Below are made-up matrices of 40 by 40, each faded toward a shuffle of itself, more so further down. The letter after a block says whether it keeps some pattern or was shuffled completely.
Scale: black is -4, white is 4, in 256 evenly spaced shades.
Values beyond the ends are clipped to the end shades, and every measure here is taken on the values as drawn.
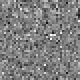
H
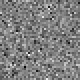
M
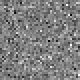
M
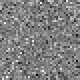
M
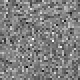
M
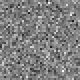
M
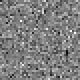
M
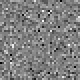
H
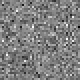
H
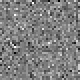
H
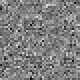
H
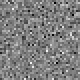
M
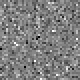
M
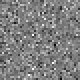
M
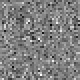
H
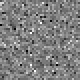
M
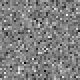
M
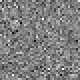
H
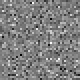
H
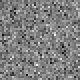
M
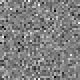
H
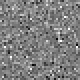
M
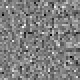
H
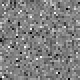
M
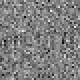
H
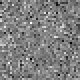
M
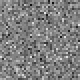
M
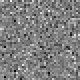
M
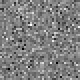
M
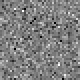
M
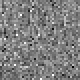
H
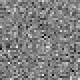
H
